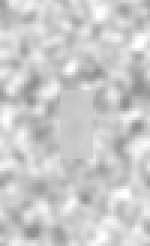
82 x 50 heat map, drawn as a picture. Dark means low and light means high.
Odd patch: calmer, in the centre. Calmest part: centre. Stripes: none. Mirror symmetry: none. Grain: blotchy.
